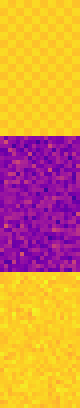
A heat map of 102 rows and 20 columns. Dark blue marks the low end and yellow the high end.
The table splits into 3 rows of 1 panel. Panel 1,1: very high, checkered, faint in contrast. Panel 2,1: low, fine-grained. Panel 3,1: very high, fine-grained, faint in contrast.
